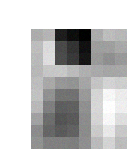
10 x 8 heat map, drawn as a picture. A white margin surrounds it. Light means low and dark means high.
Ninth with the highest average: top middle. Roughest part: top left. Odd patch: higher, in the top middle. Calmest part: top right.
